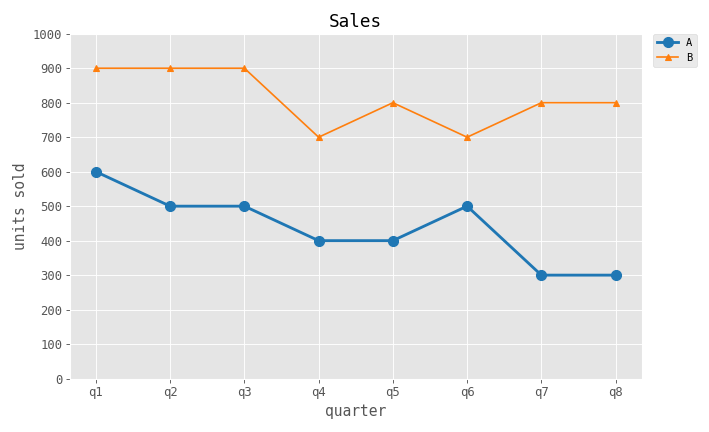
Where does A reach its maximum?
q1
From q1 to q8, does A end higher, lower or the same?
lower
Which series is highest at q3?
B
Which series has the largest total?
B
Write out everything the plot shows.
Title: Sales
x-axis: quarter, ticks q1 q2 q3 q4 q5 q6 q7 q8
y-axis: units sold, ticks 0 100 200 300 400 500 600 700 800 900 1000
Legend: A, B
Values:
A: 600 500 500 400 400 500 300 300
B: 900 900 900 700 800 700 800 800
